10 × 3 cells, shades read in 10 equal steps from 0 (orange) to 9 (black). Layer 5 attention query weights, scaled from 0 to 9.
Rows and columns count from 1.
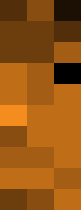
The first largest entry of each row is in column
3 3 1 3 2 2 1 1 3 1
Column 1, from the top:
6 5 5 2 2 0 4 3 2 5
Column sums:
34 33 39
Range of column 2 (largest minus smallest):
3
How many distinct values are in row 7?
2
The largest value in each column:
6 5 9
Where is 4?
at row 1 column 2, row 7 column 1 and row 10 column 2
